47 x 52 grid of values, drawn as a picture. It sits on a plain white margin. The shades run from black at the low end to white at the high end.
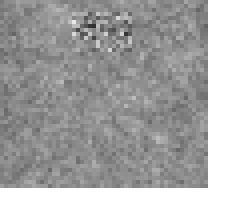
Odd rows or columns: none. Histogram: heavy tails on both sides. Stripes: none. Slope: none. Odd patch: rougher, in the top middle. Roughest part: top middle. Mirror symmetry: none.
